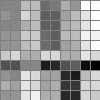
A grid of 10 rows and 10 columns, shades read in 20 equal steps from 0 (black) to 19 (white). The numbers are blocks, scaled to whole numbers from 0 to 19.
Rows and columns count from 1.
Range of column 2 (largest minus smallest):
10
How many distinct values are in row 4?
6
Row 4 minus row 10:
0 0 -2 -3 -5 -6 11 11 2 3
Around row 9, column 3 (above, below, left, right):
17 17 12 16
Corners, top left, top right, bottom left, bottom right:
10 19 11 15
